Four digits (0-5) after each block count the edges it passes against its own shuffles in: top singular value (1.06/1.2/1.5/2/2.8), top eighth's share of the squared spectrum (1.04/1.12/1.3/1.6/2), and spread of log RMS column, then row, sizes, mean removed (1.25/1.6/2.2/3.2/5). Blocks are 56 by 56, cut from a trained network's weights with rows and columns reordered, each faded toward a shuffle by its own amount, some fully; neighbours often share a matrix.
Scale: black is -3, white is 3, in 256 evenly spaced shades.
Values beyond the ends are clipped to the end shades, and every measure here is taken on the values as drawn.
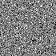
1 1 0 0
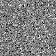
2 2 0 1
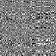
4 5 2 3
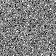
0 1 0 0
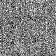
2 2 0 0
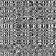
4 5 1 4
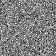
0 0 0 0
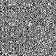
3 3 0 2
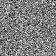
0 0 0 0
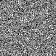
0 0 0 0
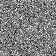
0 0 0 0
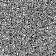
0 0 0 0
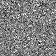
0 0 0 0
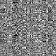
4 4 1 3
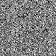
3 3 0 1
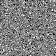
1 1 0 0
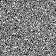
1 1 0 0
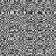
4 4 1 3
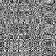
4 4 0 3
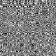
4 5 1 3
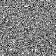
3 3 0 2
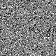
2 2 0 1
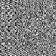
4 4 2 1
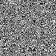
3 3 1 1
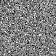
2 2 0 0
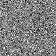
2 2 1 1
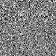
3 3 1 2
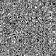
3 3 1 1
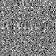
3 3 1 1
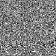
3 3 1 2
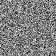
1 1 0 0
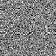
4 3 1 2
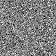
1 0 0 0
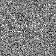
2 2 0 2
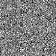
3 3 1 0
